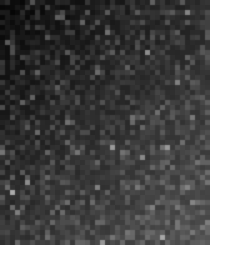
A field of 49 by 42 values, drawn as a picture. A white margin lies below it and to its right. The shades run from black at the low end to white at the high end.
Ninth with the lowest average: top left. Odd rows or columns: none. Grain: fine. Ninth with the highest average: bottom right. Slope: up to the bottom right. Stripes: none.
